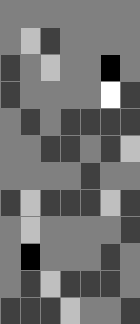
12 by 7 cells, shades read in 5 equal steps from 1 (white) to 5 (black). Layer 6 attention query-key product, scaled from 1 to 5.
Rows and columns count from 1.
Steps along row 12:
same same down up same up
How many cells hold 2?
8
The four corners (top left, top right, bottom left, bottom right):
3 3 4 4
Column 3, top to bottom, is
3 4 2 3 3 4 3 4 3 3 2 4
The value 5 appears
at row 3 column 6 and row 10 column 2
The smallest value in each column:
3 2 2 2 3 1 2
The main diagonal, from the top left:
3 2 2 3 4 4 3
